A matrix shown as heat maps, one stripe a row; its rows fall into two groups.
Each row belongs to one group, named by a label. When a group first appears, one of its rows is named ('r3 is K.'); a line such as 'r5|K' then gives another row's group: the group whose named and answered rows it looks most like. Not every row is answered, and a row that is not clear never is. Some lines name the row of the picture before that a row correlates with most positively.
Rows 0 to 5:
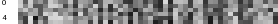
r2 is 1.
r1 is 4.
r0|4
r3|4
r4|4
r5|4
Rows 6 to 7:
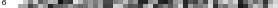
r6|1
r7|1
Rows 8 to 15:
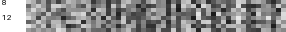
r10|1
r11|1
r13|4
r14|1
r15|4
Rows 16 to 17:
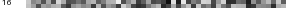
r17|1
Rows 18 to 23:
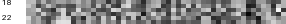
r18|1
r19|1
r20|4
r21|1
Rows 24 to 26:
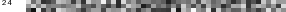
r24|4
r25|1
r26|4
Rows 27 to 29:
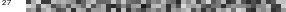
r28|1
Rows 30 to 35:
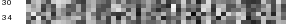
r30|4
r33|1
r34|4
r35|4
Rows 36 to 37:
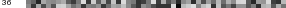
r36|1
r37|4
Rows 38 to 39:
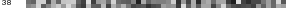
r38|4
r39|4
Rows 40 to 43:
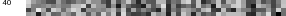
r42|4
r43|1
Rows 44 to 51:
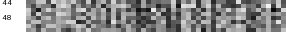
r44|4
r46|1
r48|1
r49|4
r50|1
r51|1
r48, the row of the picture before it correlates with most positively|43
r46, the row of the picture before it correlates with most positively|43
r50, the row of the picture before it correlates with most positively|41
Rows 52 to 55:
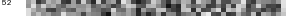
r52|1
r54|1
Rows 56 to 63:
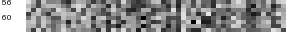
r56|1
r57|1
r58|4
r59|4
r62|1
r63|4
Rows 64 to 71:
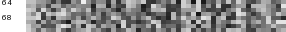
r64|1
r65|1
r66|1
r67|4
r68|4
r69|1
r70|4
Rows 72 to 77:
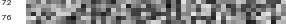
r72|1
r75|4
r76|1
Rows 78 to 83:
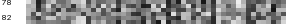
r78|1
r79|1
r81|4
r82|1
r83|1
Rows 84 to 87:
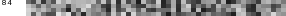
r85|1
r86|1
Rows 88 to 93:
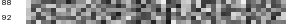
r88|1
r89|1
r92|1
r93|4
